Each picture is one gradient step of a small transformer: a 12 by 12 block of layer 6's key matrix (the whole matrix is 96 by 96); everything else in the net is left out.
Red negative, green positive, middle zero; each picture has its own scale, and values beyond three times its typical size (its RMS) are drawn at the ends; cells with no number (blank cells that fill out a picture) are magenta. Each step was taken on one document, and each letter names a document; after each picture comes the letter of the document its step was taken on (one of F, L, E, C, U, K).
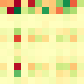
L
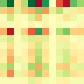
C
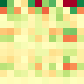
L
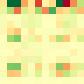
L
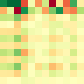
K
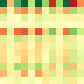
C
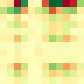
K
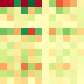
C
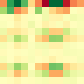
L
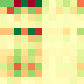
C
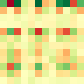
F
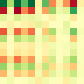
F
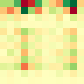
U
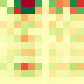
K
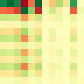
K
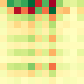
K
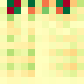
U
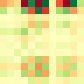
F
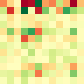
F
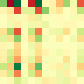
F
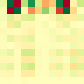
U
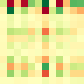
F
